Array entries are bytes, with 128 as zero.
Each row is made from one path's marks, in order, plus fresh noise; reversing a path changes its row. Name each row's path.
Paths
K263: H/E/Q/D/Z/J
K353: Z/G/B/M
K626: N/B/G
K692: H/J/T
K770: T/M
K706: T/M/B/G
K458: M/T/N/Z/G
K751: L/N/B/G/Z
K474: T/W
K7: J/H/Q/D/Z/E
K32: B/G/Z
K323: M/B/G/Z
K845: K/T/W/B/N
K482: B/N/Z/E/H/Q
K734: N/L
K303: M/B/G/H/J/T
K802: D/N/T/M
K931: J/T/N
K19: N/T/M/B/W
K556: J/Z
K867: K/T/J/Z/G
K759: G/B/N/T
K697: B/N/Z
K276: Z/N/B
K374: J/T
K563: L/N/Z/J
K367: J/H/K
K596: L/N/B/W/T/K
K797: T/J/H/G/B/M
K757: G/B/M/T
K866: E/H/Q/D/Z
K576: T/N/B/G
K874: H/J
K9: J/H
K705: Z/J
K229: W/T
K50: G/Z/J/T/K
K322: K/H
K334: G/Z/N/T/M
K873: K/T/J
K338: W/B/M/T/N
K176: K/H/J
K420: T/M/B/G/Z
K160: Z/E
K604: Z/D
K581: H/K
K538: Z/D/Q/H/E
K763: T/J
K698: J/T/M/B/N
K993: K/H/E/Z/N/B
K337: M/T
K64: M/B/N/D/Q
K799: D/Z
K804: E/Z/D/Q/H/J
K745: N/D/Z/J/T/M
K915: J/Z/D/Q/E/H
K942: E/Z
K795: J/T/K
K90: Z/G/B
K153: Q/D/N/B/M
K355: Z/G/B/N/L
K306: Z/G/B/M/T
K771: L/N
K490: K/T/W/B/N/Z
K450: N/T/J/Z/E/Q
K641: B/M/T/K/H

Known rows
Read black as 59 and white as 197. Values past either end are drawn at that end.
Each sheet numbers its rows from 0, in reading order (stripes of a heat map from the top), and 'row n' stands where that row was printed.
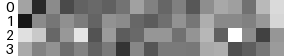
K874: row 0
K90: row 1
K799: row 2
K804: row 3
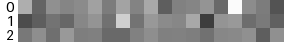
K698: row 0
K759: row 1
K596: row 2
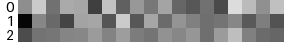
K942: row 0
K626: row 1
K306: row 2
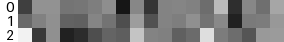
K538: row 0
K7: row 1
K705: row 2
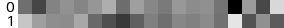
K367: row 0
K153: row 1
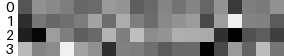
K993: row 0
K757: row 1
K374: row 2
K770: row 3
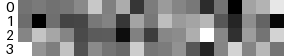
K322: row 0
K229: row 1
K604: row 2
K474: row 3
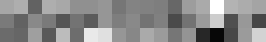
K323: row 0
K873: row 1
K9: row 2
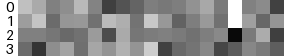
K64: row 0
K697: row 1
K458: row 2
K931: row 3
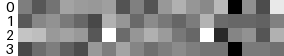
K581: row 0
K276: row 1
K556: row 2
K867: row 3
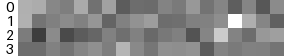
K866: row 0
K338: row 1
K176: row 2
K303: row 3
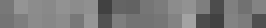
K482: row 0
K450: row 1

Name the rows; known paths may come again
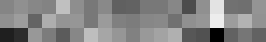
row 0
K353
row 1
K420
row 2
K692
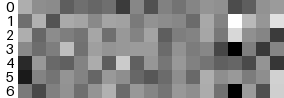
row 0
K263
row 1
K32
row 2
K698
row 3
K795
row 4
K576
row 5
K90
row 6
K367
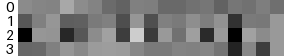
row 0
K745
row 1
K7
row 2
K160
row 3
K50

